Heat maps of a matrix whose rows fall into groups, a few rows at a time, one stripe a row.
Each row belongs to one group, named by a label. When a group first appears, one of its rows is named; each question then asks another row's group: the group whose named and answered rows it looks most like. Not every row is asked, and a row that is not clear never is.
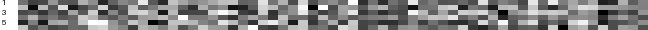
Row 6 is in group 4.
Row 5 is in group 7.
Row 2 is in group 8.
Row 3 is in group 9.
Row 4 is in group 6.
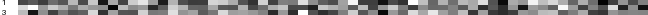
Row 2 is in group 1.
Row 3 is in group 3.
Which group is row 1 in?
9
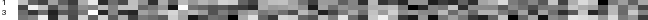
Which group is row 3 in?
3
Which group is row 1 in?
7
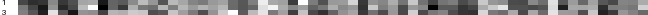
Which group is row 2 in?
7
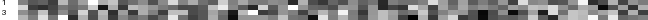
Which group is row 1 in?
3
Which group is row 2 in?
9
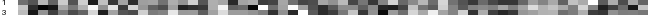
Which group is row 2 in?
9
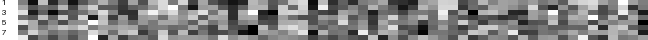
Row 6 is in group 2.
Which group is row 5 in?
4
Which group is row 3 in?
4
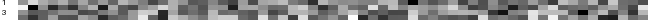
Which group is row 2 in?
3
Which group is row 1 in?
1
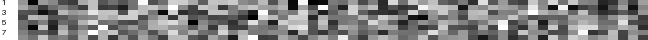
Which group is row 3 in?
9
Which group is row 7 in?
3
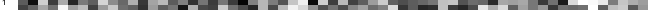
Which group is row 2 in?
2
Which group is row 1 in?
8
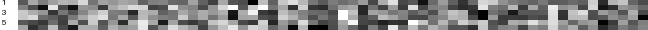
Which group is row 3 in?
4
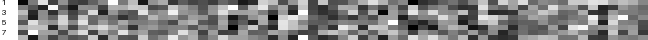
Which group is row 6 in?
4
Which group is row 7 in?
1
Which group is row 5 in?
2
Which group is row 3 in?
3
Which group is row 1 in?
8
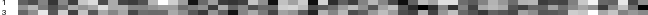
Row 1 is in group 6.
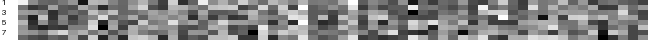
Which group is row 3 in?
4
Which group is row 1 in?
4
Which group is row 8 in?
9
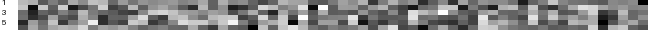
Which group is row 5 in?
7
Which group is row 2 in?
8
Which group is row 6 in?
2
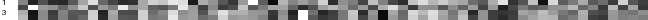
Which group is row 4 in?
3
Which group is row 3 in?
3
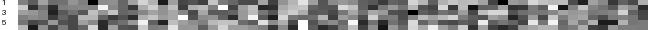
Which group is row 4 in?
6
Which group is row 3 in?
4
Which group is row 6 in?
3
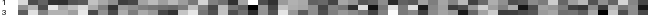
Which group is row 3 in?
2
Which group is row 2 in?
2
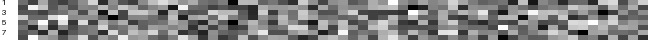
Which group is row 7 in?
9
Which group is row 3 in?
9
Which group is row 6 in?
8
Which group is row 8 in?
1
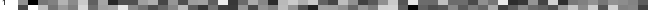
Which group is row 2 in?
1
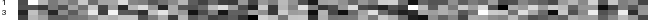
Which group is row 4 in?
8
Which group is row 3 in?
6
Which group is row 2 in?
9
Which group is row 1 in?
1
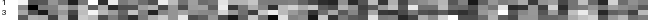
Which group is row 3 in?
7
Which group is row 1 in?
3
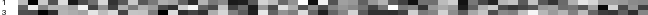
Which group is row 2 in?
2
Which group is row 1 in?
8
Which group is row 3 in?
9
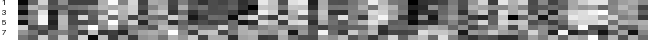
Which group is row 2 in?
8
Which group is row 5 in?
8
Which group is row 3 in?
8
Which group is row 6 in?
3
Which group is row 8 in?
1
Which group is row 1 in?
8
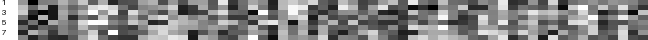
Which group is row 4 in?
8
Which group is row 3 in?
9
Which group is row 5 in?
7
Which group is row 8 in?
6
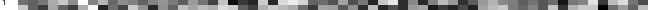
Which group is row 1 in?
2
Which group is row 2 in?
7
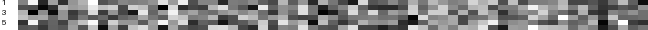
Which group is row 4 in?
1
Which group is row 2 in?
9
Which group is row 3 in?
3
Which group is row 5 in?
6
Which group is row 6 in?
9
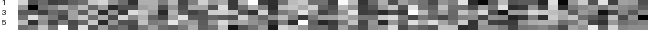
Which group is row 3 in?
9
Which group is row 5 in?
3
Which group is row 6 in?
2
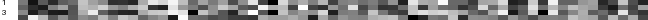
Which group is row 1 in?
6
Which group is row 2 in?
7
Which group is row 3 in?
6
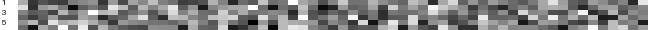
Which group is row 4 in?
7
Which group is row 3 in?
3
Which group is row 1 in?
9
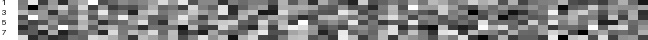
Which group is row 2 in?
2
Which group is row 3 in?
4
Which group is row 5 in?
7
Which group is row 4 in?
1
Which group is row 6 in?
2
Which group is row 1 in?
6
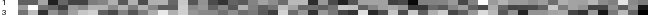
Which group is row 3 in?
6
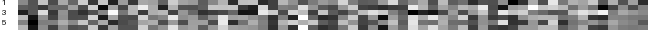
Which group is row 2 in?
9
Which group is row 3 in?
8
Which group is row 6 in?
3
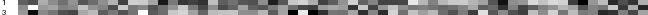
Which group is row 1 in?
9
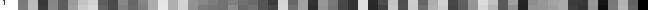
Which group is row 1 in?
6
